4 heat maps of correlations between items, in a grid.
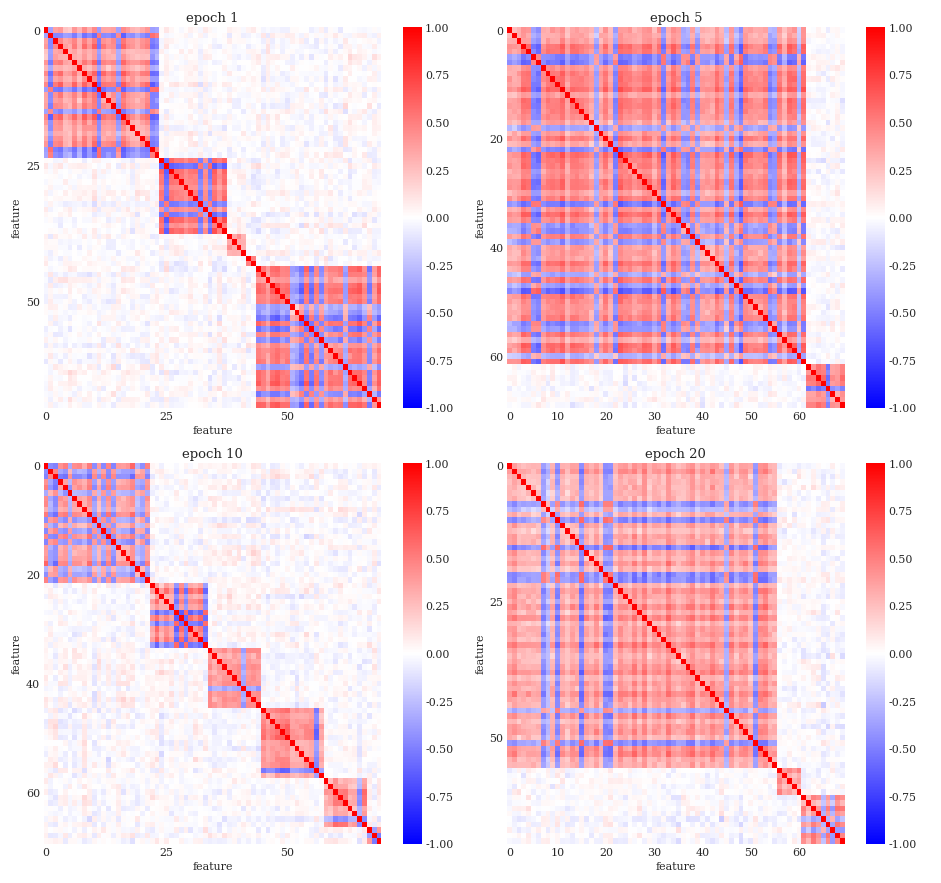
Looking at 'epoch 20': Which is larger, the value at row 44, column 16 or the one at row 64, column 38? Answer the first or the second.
the first
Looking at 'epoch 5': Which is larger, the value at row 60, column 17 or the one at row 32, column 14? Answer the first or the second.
the first
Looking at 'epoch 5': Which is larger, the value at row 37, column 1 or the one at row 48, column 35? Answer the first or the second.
the first
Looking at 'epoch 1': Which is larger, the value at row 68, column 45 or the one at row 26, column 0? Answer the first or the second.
the first
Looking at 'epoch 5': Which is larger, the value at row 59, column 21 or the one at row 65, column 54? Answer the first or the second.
the first
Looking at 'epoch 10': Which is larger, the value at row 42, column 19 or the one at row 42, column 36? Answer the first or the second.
the second
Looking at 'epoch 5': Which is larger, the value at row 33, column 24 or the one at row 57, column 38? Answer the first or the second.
the first
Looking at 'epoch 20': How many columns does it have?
70
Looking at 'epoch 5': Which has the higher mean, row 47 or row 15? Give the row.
15
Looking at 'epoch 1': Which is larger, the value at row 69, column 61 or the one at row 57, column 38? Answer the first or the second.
the first
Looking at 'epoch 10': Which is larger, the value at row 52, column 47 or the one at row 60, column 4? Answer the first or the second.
the first
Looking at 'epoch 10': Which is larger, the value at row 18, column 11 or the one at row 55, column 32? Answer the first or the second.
the first
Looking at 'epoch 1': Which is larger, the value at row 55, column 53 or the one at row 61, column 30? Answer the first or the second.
the first
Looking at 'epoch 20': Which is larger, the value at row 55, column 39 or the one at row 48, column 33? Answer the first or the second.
the second
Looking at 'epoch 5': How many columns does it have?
70
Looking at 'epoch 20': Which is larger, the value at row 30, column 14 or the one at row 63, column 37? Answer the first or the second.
the first
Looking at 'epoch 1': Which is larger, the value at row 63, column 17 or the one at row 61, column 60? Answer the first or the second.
the second
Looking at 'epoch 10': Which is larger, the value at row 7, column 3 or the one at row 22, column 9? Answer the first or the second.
the first
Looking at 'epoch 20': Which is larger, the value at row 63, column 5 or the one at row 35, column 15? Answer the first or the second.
the first
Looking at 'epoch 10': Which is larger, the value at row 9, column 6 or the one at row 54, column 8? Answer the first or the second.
the first
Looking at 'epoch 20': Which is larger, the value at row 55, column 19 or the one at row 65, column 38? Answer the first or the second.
the first
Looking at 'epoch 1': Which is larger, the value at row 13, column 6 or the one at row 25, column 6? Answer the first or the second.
the first
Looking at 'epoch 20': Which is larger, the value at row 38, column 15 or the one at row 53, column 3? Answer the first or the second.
the second
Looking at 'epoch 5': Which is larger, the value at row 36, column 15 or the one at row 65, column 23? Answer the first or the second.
the second
